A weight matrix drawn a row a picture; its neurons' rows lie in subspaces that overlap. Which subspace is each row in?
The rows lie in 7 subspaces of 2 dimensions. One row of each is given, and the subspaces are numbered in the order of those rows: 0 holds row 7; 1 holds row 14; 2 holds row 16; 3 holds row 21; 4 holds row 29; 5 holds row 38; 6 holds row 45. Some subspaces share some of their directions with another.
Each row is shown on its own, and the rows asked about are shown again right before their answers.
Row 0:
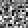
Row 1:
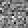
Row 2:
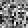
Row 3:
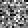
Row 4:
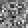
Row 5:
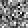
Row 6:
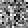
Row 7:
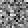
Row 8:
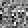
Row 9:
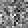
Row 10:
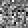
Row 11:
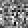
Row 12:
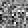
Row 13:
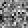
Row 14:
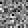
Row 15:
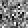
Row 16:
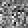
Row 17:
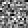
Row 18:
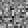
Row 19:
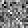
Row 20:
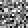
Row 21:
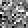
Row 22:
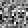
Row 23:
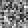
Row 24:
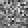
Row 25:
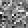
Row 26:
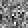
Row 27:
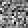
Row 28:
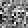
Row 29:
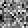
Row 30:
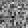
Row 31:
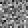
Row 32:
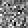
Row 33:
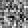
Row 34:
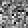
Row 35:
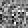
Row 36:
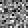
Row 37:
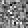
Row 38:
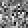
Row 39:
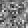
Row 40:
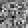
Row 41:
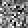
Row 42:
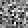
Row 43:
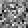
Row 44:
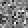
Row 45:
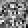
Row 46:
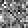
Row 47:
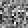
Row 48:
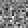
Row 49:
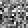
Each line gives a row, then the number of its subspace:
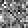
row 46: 4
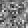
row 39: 6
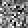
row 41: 2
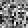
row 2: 6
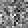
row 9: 0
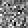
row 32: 2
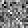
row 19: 4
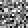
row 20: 1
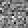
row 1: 0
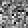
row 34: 3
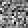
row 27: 0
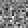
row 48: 2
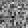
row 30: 6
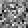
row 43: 6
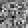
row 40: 6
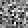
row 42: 4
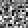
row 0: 2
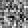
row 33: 3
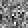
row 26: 5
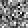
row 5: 5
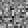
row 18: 2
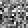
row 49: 1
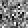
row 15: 5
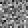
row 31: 1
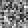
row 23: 3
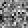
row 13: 4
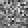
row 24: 5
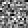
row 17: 0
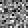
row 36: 1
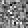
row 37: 4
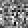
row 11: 3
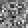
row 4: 6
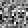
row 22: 2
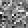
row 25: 3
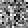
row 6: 0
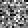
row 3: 0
